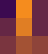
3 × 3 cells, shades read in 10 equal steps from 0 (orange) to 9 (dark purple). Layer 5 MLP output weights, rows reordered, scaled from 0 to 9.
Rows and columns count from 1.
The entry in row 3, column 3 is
5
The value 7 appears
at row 1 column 3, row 2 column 1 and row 2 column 3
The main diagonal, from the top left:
9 1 5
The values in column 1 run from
6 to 9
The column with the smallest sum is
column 2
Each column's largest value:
9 4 7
